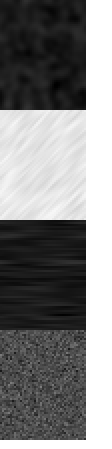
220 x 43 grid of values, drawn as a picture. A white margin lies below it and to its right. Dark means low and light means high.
The table splits into 4 rows of 1 panel. Panel 1,1: very low, blotchy, faint in contrast. Panel 2,1: very high, slanting up to the right, faint in contrast. Panel 3,1: very low, streaked across, faint in contrast. Panel 4,1: low, fine-grained.
